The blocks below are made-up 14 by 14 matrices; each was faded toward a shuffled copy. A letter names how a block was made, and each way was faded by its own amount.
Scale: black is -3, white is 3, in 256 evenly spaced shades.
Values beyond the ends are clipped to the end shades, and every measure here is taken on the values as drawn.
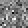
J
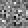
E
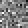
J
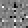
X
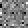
X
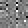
X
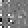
X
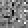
E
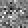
E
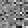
X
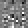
X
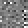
X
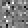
X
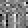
X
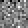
E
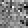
E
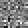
X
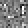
E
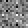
E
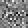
J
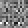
X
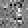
X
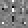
X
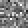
J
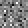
E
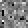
X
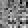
X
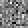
J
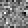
J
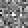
J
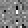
X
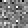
E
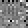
X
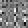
X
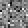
J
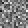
J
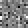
E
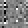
X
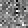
J
